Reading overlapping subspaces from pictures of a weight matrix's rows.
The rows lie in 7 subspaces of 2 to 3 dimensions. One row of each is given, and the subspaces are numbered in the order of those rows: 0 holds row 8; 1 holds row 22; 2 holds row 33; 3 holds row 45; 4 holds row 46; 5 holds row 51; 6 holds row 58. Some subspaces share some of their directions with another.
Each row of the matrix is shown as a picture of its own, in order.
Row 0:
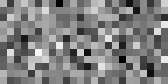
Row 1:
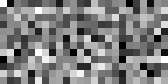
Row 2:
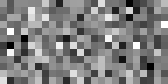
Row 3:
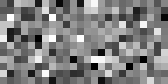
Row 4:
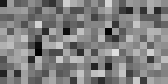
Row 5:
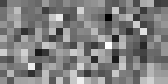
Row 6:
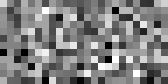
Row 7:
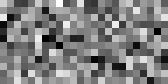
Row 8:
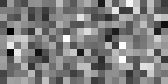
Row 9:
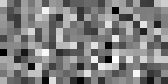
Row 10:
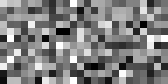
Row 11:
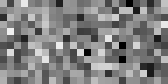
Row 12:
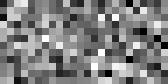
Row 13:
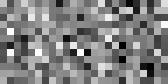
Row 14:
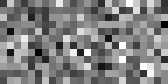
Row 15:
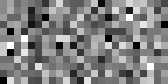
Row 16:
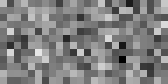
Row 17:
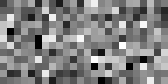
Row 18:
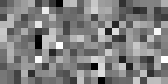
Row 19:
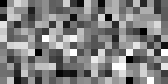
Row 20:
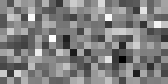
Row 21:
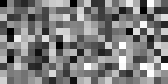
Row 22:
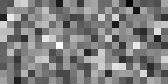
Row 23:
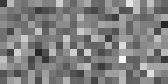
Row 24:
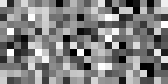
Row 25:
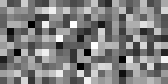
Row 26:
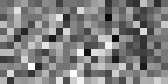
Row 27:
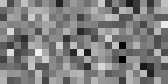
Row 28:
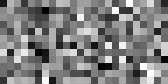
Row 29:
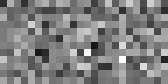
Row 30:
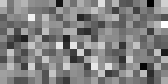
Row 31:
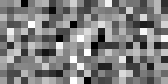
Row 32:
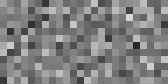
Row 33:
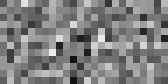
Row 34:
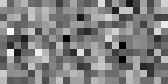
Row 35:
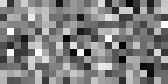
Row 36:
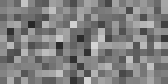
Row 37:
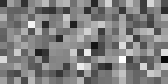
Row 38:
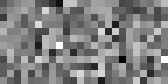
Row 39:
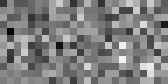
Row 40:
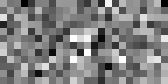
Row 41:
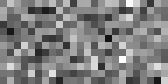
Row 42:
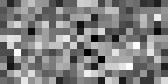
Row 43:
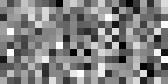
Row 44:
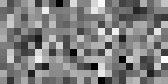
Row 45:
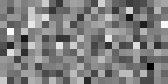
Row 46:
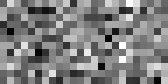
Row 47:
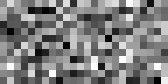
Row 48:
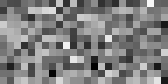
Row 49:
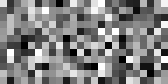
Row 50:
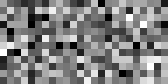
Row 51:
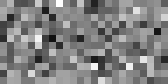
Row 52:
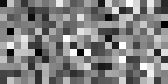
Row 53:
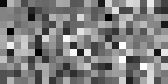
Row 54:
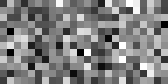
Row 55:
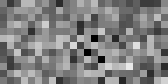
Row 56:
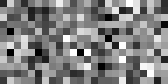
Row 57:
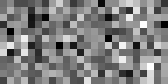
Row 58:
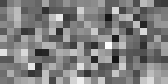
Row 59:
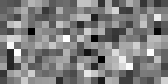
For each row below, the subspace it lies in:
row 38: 5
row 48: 4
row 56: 4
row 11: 1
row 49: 1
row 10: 3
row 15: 3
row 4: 5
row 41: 4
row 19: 1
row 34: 0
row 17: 5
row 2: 3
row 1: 2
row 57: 2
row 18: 5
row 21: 3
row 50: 2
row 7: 1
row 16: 0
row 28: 6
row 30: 4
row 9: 6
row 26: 6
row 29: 3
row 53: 1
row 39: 3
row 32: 3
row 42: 0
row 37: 3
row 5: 6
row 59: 0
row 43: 5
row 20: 6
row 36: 2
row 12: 1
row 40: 2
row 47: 4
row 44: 1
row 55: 0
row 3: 5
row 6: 6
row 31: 2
